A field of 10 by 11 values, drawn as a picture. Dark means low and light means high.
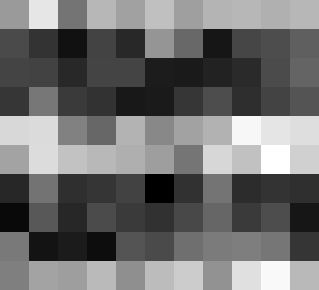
Stripes: horizontal, repeating 2 times. Grain: streaks across. Slope: none. Ninth with the highest average: middle right.
